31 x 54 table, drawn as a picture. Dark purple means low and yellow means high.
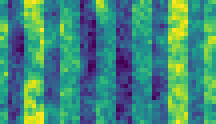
Ninth with the lowest average: centre. Grain: streaks running down. Stripes: upright, repeating 6 times. Slope: none.
